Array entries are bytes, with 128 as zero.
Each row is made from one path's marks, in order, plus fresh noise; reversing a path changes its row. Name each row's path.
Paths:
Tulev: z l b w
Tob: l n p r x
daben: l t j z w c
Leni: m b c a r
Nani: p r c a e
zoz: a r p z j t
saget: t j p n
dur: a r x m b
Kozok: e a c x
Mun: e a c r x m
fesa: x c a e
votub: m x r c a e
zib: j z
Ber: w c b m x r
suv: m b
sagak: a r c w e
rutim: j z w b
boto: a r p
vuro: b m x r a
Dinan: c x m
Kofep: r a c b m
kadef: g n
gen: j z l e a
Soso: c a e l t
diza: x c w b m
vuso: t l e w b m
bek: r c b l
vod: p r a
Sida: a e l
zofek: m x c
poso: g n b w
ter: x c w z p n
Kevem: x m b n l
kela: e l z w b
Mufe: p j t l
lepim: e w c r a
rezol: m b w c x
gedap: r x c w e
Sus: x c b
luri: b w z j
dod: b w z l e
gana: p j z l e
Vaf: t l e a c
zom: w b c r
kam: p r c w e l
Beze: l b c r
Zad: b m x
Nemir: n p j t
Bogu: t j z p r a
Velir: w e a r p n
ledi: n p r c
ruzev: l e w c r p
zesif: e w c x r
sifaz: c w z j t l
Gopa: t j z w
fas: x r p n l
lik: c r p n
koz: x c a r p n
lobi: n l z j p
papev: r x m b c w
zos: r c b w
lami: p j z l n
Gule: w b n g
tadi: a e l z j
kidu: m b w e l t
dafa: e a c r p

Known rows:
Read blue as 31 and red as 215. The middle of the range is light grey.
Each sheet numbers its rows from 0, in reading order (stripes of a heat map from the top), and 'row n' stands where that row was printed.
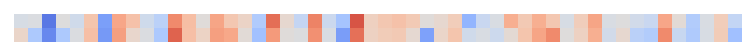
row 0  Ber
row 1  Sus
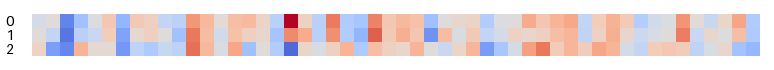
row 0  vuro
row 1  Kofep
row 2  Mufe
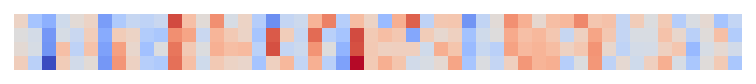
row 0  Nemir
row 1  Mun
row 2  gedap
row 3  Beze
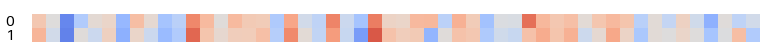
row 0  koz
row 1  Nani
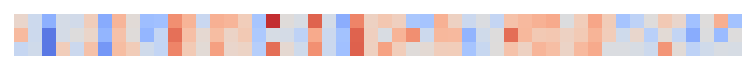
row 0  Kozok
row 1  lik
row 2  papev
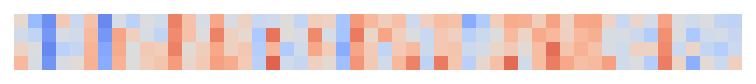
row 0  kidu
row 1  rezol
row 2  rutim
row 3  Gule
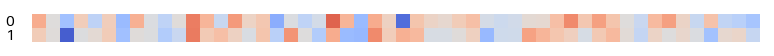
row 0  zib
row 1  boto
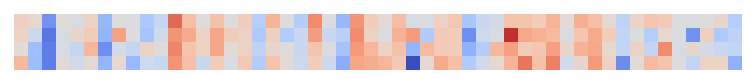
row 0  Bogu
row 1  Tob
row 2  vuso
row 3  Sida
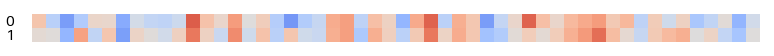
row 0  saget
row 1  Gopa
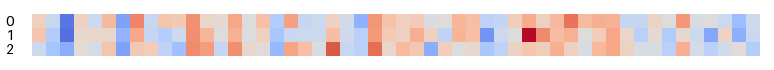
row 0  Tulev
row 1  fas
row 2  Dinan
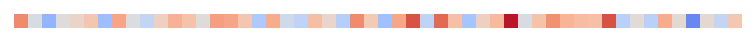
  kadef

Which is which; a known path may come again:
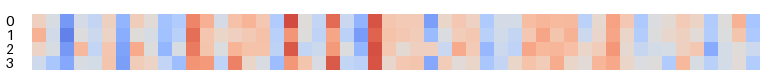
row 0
votub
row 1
Nani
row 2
gedap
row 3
Dinan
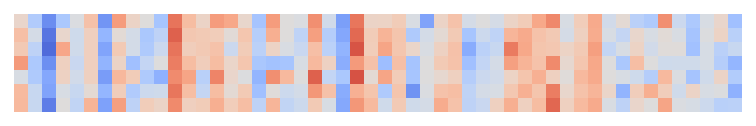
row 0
Sus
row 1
dafa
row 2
ruzev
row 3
gana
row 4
zofek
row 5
tadi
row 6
kela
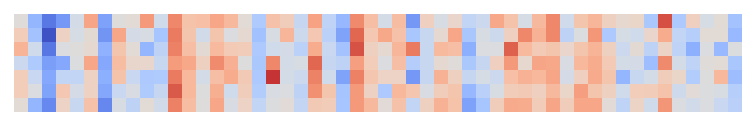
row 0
suv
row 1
bek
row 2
lik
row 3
Zad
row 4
fesa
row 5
zoz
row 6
kidu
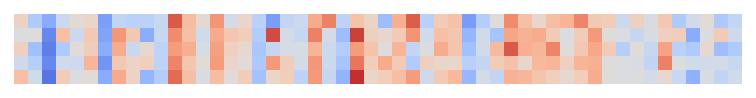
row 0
Nemir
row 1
zesif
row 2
Kevem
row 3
diza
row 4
ledi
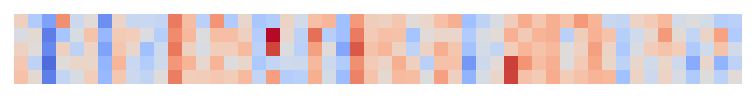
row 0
sifaz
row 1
vuro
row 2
sagak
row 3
fas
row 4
Velir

